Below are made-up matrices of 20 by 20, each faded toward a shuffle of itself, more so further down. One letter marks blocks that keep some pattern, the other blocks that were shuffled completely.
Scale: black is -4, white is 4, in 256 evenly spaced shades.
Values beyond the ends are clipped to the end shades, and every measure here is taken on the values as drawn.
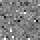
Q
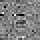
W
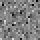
Q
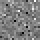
Q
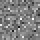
Q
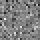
Q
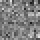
W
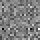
W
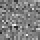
Q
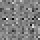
W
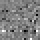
W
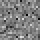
Q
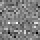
W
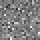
Q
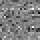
W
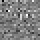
W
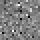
Q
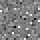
Q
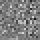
W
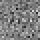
W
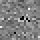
W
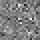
W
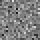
Q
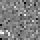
Q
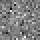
Q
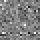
W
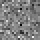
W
